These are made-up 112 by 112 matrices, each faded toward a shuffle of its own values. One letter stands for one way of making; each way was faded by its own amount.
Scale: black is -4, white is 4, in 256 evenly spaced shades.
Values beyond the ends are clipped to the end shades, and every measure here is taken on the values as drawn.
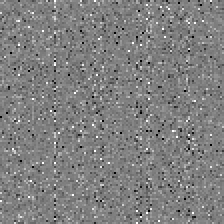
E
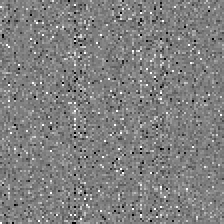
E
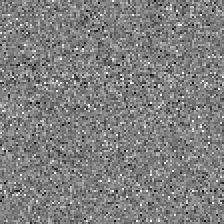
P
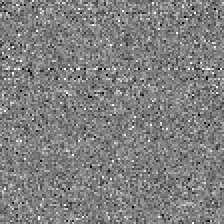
P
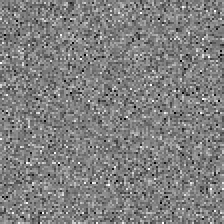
P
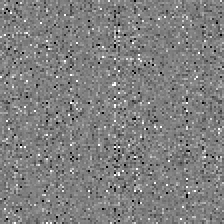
E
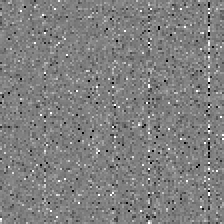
E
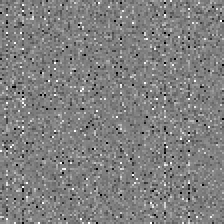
E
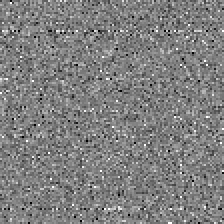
P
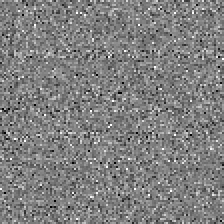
P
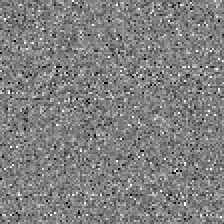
P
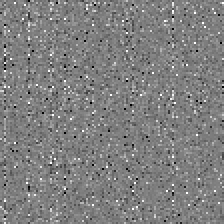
E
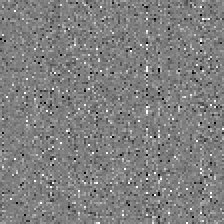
E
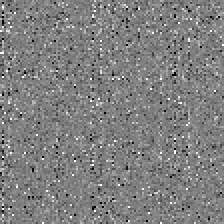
E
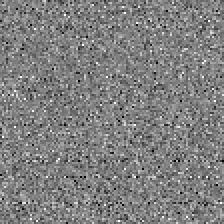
P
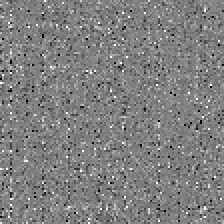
E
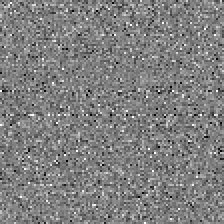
P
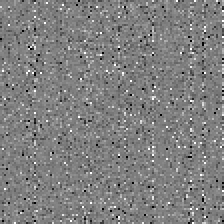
E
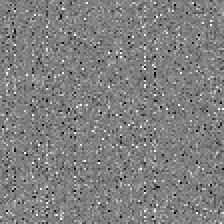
E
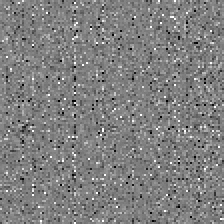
E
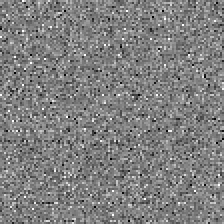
P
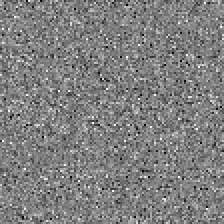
P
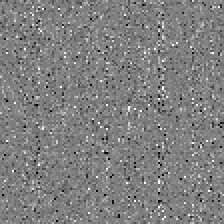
E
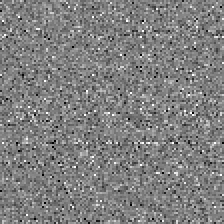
P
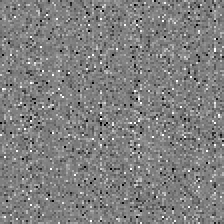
E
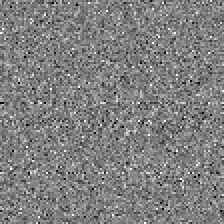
P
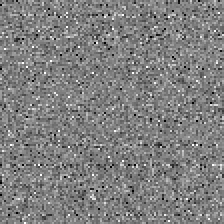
P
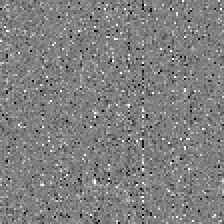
E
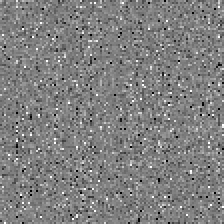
E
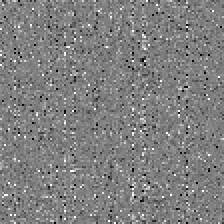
E
